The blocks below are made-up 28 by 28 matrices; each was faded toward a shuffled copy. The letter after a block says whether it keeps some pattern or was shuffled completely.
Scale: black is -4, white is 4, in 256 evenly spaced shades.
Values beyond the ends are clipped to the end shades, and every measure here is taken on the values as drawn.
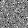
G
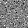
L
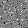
G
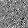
G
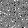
L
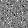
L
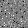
G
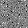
L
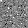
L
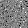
G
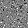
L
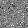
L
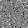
G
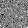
G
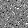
G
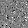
G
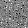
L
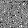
G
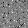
G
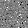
G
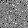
L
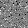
G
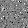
G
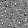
G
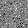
G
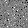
G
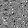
L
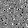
G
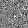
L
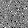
L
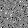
G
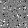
L
